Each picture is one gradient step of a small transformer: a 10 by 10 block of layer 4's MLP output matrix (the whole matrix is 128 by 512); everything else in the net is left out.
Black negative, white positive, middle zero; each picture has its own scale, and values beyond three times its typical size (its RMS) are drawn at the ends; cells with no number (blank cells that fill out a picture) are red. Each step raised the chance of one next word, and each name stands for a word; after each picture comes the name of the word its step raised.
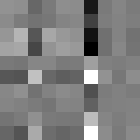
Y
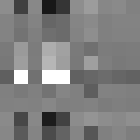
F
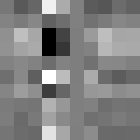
Y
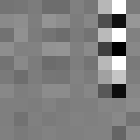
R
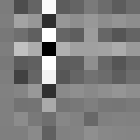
R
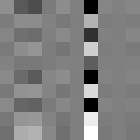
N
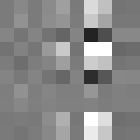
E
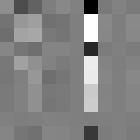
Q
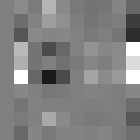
F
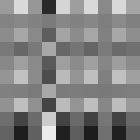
N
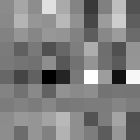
F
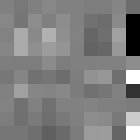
Y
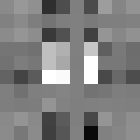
F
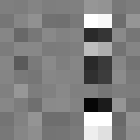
E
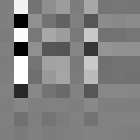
R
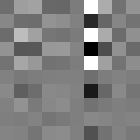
R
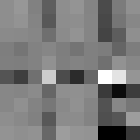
F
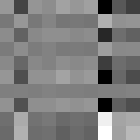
N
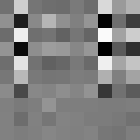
R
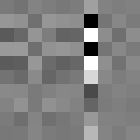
R
